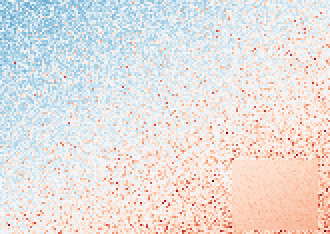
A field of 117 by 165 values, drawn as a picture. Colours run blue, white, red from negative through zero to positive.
In the bottom right lies a patch that is calmer than the rest. Values rise toward the bottom right. The bottom right is the ninth with the highest average. The top left is the ninth with the lowest average. The bottom right is the calmest part. No single row or column stands out from its neighbours.
